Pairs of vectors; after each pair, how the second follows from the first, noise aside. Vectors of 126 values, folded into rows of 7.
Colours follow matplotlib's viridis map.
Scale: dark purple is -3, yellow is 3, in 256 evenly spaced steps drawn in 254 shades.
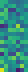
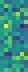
wrapped around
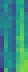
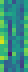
wrapped around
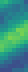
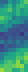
negated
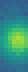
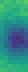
negated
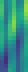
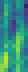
negated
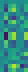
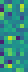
wrapped around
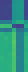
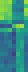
negated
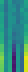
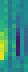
wrapped around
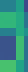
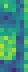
negated
